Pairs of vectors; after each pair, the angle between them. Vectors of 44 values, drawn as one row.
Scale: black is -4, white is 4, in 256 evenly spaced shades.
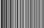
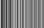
nearly parallel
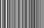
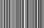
orthogonal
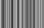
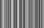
nearly opposite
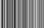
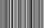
orthogonal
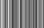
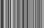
partly opposed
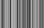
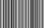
partly opposed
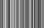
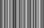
partly opposed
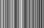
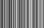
partly opposed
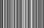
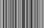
nearly opposite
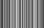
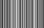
nearly parallel
